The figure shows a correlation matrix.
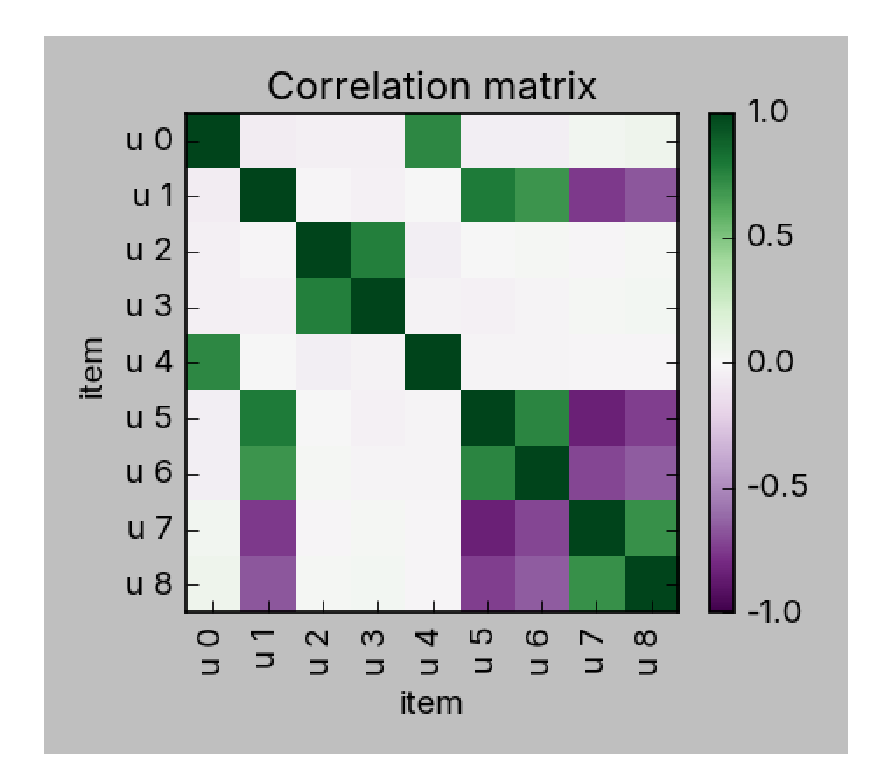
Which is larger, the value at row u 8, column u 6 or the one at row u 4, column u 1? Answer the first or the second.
the second
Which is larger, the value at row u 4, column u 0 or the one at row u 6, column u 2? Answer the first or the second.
the first
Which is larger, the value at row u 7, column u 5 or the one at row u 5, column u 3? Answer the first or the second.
the second
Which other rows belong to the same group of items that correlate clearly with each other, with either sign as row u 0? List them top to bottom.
u 4
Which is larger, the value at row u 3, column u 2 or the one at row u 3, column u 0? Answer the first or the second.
the first
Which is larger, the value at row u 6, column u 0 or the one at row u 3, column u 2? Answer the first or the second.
the second
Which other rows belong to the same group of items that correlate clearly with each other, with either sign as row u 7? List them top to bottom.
u 1, u 5, u 6, u 8
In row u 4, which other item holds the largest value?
u 0
